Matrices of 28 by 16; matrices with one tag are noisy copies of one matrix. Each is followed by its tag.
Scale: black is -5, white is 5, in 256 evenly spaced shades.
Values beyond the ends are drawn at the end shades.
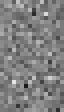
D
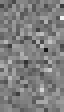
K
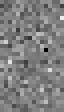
K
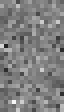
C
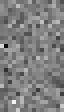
C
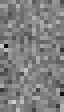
C
